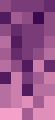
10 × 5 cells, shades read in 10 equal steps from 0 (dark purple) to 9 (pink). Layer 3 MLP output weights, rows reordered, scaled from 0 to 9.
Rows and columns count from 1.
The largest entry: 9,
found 2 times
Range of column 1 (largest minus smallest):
8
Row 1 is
4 3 3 3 2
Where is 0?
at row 2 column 4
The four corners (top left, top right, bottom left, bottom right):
4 2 9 8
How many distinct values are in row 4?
4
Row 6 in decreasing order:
7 6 4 2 1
